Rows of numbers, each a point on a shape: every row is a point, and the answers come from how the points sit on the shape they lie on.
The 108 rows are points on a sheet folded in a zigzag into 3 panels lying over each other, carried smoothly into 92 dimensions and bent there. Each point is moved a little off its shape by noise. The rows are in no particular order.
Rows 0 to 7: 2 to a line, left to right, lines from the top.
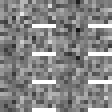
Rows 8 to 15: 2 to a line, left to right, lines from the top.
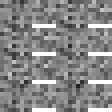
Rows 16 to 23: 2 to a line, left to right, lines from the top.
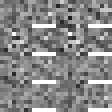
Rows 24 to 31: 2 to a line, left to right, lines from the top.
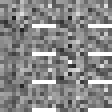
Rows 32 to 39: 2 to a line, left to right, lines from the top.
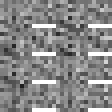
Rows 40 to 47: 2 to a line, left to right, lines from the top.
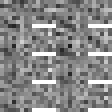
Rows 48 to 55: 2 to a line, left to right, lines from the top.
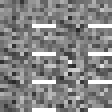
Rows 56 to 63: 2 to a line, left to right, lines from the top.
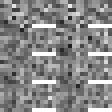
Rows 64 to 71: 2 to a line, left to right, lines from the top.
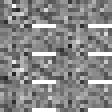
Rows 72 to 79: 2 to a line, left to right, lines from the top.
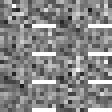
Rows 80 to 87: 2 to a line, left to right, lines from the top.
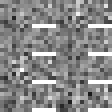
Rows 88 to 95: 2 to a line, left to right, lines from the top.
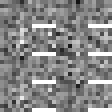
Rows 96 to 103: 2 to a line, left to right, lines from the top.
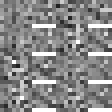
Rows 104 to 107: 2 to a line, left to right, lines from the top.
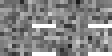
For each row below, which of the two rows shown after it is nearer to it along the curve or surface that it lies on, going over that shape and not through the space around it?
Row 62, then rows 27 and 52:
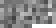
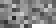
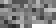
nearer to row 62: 27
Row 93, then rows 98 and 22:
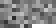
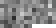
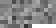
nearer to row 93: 98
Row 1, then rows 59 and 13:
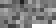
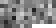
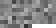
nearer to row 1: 59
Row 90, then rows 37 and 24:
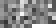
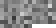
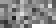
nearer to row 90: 37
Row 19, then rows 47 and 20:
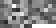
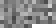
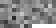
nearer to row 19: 20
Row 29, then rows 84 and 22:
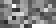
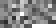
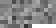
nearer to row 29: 84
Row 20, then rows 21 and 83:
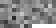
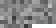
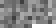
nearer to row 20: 83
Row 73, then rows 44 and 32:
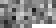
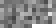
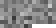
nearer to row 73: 44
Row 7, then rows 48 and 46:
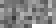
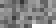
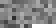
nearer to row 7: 48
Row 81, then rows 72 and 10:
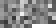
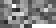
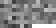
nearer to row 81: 72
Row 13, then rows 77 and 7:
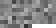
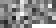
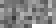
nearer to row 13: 77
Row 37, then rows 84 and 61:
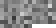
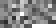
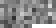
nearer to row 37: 84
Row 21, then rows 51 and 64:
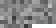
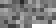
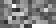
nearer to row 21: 64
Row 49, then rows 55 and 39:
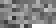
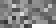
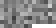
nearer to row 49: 55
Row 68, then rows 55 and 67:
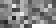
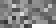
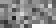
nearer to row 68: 67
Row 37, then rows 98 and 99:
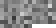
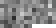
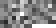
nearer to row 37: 99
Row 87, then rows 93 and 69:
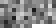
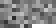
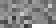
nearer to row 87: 93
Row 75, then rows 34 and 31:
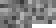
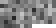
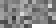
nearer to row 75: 34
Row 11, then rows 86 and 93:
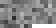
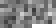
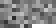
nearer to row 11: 93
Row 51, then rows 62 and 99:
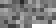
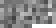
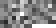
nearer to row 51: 62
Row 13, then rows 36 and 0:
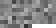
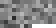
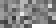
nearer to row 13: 0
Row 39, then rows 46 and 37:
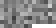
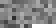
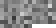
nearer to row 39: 37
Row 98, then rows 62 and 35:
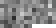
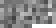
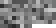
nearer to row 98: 62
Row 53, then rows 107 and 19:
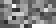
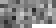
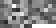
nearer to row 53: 19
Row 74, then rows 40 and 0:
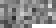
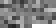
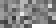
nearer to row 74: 0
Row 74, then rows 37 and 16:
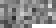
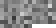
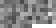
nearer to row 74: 16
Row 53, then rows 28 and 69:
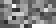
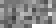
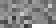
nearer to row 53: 69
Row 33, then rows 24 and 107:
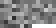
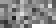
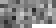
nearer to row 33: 24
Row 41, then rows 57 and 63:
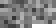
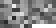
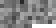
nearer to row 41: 63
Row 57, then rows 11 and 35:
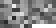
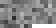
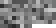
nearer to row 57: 11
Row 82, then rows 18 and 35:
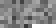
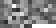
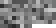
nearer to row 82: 18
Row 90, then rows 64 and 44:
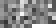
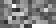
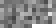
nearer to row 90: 64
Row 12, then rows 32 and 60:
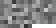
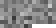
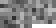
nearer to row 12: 32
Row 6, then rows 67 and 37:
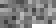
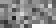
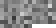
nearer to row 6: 67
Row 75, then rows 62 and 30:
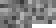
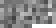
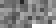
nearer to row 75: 30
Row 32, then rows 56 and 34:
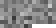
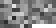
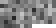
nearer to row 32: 56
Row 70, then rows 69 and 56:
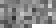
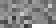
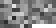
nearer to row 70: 56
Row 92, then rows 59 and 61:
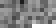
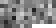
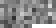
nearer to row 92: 61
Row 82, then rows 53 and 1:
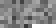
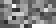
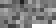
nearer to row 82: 53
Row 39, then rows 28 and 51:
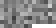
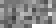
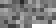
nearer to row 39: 28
